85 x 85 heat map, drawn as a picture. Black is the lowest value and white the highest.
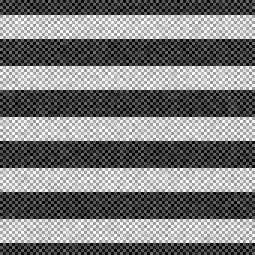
Overall the values sit about 50% of the way up the scale. Stripes running across repeat 5 times from top to bottom. No overall slope runs across the table.
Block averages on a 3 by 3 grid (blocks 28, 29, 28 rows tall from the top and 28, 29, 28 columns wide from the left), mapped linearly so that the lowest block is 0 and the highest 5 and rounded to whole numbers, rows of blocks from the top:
4 4 4
0 0 0
5 5 5
